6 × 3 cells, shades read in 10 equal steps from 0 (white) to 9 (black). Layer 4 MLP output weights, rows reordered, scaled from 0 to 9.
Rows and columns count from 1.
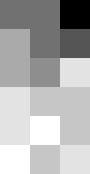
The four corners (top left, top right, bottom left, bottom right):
5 9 0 1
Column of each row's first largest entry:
3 3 2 2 3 2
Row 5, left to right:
1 0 2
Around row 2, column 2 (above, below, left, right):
5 4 3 6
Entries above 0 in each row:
3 3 3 3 2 2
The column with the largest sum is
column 3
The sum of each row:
19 14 8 5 3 3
